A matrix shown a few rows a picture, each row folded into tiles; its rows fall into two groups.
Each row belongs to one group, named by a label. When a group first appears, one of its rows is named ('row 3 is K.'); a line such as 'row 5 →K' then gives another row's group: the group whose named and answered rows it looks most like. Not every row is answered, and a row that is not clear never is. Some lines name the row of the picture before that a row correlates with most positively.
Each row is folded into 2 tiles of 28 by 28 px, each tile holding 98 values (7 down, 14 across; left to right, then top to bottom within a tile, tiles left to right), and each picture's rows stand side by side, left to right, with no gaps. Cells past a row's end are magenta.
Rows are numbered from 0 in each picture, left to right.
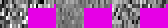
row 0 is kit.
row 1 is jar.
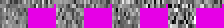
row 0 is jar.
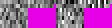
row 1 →jar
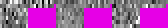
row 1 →jar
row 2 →kit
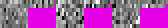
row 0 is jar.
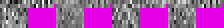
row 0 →jar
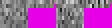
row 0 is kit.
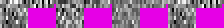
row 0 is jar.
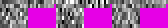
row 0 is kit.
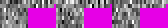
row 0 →jar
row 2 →kit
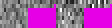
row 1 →jar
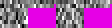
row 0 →kit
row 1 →kit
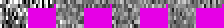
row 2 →kit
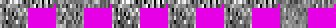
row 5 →jar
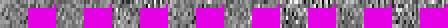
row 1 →kit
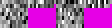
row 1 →jar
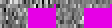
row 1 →kit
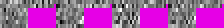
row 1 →kit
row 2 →kit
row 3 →kit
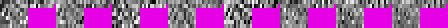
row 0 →kit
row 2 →kit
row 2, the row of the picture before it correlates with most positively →1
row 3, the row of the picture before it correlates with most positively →2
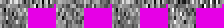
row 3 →jar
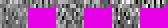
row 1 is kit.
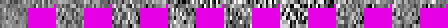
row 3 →jar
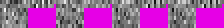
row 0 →jar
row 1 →kit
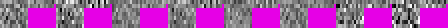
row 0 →kit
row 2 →kit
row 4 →jar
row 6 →kit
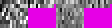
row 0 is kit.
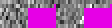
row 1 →kit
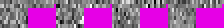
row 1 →kit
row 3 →jar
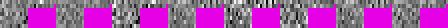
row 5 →kit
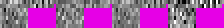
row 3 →jar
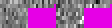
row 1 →kit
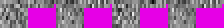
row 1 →jar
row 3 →jar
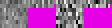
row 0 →jar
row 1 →kit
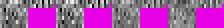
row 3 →jar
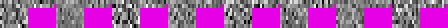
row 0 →kit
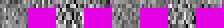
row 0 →jar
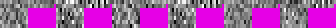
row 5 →jar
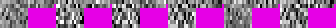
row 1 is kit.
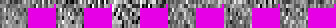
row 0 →jar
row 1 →jar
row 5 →kit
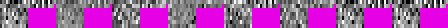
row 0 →jar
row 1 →jar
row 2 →kit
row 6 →jar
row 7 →jar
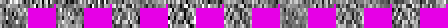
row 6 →kit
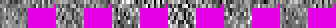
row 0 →jar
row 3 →kit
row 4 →kit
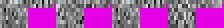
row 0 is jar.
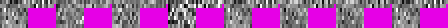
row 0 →jar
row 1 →kit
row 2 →kit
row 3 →kit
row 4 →jar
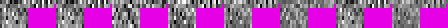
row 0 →jar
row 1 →jar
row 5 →kit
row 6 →jar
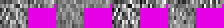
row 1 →kit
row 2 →kit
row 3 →jar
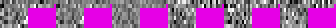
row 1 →kit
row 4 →kit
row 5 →jar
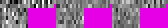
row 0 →jar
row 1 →kit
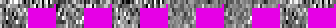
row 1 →kit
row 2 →jar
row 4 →kit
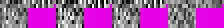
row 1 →jar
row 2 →jar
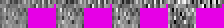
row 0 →jar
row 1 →jar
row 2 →jar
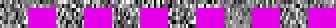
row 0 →kit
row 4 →jar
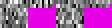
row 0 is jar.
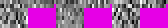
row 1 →jar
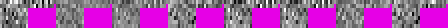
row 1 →kit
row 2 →jar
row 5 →jar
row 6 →kit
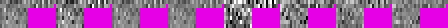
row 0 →jar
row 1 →jar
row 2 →jar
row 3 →jar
